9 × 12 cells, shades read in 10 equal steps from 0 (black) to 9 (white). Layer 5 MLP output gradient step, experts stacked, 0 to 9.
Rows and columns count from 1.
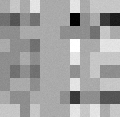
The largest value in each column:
7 7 6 8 6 6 6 9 7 8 8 8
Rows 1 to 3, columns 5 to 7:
6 6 6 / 6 6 6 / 6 6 5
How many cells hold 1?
1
